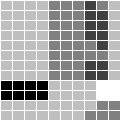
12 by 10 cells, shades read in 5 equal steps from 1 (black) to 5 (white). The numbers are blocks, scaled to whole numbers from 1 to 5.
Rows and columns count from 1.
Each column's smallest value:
1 1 1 1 3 3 3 2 2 3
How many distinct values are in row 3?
3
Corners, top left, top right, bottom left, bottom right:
4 4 4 3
